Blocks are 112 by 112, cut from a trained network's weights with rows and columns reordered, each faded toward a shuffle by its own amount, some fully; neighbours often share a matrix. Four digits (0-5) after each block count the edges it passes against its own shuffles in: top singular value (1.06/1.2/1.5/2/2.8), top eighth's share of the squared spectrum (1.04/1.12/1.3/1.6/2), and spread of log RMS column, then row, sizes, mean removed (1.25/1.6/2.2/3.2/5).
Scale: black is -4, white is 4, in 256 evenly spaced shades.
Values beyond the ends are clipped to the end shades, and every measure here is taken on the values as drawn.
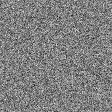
0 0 0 0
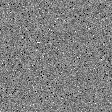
0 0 0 0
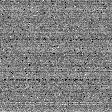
4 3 1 2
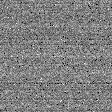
3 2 0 1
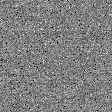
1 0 0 0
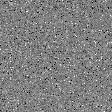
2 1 0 1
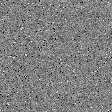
0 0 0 0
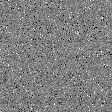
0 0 0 0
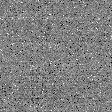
2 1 0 0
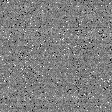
2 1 1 0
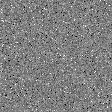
1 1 0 0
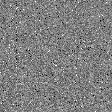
2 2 1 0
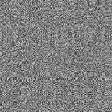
4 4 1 3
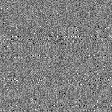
4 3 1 2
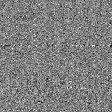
3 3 0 2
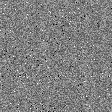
2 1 0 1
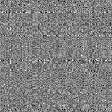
4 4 1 3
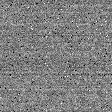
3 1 0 0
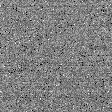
2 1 0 0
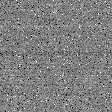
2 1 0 0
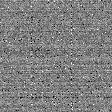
3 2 1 1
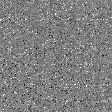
2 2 0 1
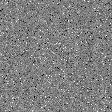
1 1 0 0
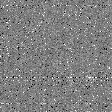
3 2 0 2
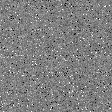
1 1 0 1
